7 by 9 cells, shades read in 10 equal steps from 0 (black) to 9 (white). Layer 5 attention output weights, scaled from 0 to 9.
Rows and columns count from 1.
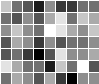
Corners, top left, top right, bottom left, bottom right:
7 4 4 5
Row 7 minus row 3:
-1 -1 0 -1 -3 -6 -6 0 -2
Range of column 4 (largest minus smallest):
4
